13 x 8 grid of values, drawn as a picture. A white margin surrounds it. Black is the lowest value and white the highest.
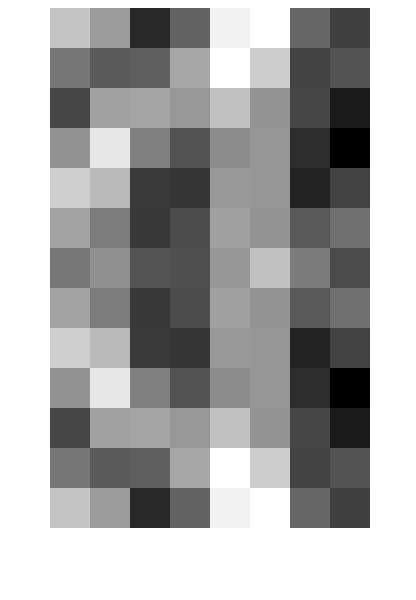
Average level on the scale: 50%. Odd rows or columns: none. Stripes: upright, repeating 2 times. Mirror symmetry: top to bottom.
